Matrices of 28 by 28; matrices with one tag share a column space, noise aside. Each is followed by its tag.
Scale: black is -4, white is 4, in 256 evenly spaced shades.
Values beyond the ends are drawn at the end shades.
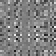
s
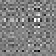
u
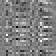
s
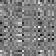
s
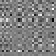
u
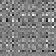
u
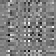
s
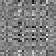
s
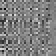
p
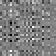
s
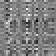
p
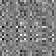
s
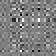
u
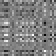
s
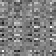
s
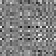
s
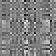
p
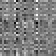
p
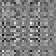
s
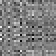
s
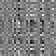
p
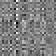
p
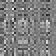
p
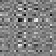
u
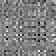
s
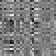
p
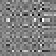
u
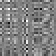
p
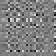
u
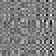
p
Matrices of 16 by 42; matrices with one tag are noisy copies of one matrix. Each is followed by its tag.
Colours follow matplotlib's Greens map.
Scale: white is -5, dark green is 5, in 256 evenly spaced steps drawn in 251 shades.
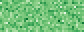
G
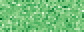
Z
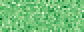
Z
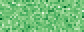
Z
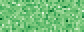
Z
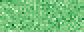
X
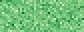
X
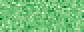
Z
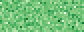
G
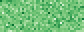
X
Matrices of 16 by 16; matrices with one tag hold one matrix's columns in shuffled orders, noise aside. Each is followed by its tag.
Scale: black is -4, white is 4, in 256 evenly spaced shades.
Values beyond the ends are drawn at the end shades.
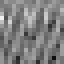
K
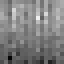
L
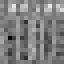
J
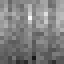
L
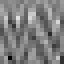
K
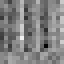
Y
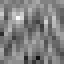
K
